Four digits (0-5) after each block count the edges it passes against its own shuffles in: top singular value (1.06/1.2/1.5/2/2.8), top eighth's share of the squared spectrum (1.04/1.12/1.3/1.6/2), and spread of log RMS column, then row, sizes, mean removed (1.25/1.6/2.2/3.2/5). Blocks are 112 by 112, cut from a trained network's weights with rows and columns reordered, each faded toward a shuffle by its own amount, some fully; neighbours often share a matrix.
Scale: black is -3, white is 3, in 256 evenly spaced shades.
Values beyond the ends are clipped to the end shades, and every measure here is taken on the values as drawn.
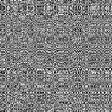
5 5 2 4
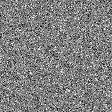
0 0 0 0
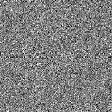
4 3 1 2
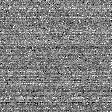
4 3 1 2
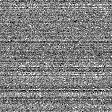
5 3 1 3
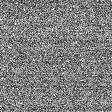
2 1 0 0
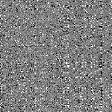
4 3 3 2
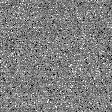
1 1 0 0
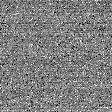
2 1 1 0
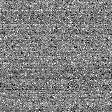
3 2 0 1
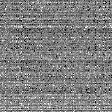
4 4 3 2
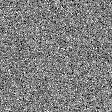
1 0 0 0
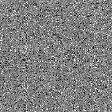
4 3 2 2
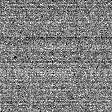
4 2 0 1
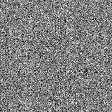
3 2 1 1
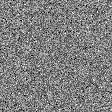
0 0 0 0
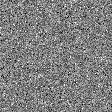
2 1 0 0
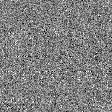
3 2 0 1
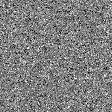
2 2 0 1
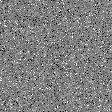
0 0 0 0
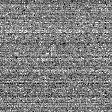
4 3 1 2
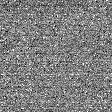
2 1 0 0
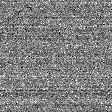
3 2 0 1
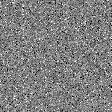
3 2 0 0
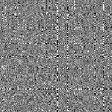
4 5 3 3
